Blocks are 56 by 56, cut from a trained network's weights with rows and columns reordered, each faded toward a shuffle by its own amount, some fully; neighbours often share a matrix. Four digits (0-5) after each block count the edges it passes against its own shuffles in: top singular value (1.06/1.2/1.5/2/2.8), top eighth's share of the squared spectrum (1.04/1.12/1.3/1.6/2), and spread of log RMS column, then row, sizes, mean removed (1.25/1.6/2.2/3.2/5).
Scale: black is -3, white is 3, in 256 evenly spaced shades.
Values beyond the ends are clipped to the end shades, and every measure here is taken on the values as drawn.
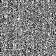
1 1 0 0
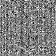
3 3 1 2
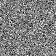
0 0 0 0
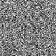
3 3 1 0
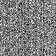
2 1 0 0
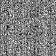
3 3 0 2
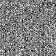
2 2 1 1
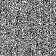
2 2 0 1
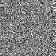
3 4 2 1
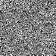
2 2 0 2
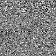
2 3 1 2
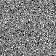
1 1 0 0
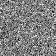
1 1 0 0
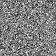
0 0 0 0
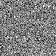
2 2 0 1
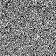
0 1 0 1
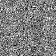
3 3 0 2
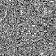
3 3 1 2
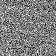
1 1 0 0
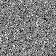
0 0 0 0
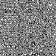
2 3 1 2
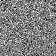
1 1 0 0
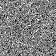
0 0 0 0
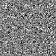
3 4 1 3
